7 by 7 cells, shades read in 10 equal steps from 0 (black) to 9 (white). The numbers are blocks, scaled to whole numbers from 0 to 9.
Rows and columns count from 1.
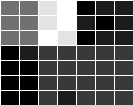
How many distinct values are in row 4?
3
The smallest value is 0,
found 10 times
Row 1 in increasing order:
0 1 1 4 4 8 9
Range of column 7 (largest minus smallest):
1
